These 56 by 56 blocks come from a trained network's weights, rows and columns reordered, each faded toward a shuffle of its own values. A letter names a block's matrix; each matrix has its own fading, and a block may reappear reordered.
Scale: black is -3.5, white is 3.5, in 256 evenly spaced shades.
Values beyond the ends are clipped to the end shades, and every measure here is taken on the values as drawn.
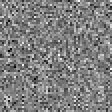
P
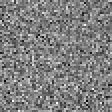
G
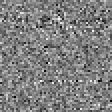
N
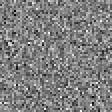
G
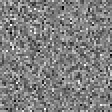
P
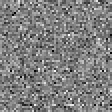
N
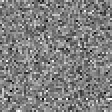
G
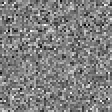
N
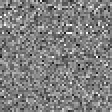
N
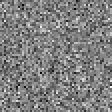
P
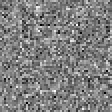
P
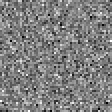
G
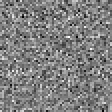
N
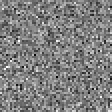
P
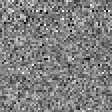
N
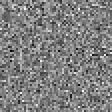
G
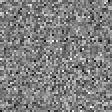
N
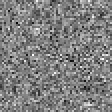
P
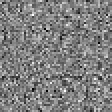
P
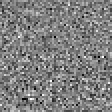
N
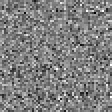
G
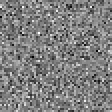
G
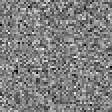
P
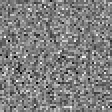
N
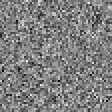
P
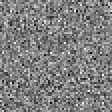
G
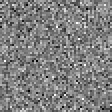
G
